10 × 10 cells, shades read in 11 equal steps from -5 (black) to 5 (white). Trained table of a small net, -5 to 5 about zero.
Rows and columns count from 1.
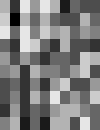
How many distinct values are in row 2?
5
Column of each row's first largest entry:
3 1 1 3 9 9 7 6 7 9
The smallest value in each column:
-3 -5 -4 -1 -4 -3 -4 -2 -2 -3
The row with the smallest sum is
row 7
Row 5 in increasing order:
-3 -2 -2 -1 -1 -1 1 1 2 3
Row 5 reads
1 -2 1 -1 -3 -1 -1 -2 3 2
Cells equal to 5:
0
